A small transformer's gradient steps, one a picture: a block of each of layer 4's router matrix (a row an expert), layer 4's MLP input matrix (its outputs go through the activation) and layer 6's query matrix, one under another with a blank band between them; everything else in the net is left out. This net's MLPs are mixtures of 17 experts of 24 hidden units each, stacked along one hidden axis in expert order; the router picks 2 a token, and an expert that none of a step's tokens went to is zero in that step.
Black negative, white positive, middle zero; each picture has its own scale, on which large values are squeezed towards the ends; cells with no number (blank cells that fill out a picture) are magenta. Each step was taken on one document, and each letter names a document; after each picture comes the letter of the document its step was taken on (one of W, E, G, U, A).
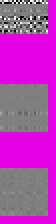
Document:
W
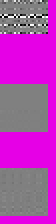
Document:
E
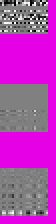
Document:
W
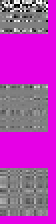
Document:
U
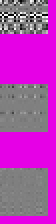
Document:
E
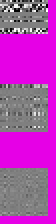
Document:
U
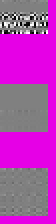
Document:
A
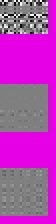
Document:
E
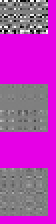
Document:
E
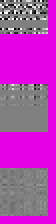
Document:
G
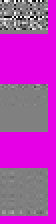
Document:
W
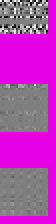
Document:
G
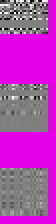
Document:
G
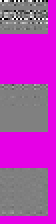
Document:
W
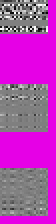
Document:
G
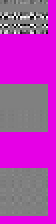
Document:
A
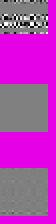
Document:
A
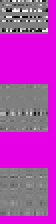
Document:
U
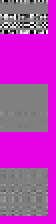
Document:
A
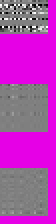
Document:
G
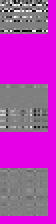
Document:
U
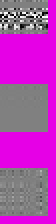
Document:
E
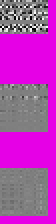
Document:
G
